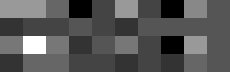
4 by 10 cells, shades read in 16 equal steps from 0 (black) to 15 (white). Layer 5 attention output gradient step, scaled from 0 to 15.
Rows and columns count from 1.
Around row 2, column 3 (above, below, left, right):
6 7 4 5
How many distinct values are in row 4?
4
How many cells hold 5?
9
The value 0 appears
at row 1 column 4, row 1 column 8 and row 3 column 8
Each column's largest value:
9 15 7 5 5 9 5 5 9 5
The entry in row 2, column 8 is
5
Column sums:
22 34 23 12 17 22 17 8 28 20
